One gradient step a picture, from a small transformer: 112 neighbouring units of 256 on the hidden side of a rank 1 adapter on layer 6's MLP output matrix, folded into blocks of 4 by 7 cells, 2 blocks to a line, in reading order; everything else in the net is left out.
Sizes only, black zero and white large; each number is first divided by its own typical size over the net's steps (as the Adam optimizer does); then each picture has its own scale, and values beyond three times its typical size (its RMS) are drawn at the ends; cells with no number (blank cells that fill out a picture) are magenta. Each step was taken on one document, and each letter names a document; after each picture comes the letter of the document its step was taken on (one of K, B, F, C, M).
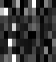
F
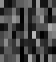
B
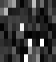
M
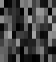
B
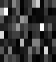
F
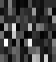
M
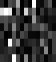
F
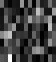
B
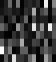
F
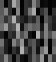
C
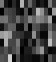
B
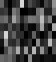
B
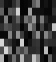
C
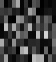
C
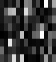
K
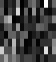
F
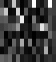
F
